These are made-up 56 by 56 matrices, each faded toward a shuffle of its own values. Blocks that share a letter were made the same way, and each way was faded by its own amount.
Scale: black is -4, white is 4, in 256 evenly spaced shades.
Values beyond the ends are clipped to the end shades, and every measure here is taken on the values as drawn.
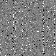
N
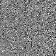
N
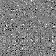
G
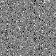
N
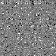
G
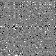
G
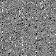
N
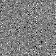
N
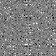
G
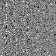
N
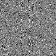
N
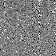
N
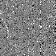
N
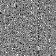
N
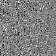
N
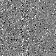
N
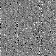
N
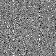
N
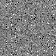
N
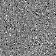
N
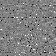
G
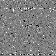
G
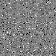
G
